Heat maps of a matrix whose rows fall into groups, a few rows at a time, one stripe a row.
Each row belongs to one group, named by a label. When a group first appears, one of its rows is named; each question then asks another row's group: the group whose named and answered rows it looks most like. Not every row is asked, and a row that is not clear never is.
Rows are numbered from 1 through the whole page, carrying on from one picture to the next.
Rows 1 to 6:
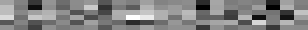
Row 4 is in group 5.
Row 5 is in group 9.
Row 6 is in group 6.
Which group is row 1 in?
6
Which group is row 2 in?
6
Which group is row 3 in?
5
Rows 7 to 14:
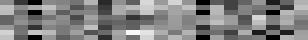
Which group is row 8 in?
5
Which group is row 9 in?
6
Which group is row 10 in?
9
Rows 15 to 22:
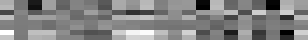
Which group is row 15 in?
6
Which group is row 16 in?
6
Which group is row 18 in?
5
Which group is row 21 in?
5
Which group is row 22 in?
5
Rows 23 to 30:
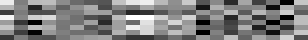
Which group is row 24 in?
6
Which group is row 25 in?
9
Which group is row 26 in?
5
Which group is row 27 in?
6
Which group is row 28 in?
5
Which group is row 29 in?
6
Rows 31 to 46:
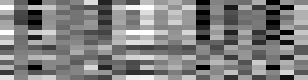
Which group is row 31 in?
6
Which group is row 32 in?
5
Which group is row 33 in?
6
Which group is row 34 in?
6
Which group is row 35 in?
6
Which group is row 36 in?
6
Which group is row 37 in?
5
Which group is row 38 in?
6
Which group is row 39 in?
5
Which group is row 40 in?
9
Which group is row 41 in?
9
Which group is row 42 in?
5
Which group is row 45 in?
9
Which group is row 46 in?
5
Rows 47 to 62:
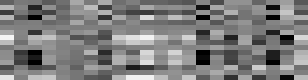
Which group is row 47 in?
9
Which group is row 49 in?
9
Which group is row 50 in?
6
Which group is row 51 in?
9
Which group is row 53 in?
6
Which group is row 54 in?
5
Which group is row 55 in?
5
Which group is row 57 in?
6
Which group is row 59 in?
6
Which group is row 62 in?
5
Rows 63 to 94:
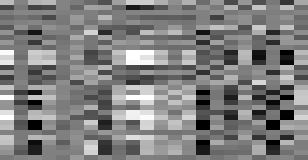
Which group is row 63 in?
5
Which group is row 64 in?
9
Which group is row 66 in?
9
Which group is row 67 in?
9
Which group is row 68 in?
9
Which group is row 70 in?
9
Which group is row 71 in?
6
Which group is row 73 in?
5
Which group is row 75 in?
5
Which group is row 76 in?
9
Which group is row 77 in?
6
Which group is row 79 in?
9
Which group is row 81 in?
6
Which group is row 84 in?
6
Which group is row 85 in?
5
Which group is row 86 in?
5
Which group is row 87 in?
6
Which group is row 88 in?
6
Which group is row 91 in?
6
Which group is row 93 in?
6
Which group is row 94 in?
9
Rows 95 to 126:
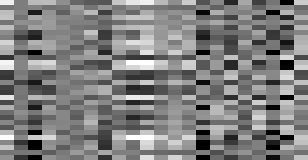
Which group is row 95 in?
5
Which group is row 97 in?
6
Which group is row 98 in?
5
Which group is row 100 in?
5
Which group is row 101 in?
6
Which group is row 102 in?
6
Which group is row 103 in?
5
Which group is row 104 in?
5
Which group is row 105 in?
6
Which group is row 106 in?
9
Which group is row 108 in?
5
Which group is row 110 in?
9
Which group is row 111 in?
6
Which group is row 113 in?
9
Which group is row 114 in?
5
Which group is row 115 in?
9
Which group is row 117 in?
9
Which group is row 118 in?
9
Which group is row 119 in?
6
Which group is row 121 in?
6
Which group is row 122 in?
5
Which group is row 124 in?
6
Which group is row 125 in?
9
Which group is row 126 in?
6
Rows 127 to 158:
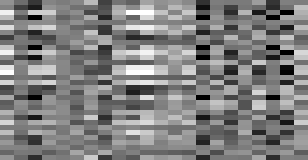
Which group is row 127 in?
6
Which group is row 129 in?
5
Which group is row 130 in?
6
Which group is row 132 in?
5
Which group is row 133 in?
6
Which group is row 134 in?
9
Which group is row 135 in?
9
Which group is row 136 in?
6
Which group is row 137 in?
5
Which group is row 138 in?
6
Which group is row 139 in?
9
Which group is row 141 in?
5
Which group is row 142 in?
9
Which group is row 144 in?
9
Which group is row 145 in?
9
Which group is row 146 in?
6
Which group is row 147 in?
9
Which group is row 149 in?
5
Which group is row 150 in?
6
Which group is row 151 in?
5
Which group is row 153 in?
5
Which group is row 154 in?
6
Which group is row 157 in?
9
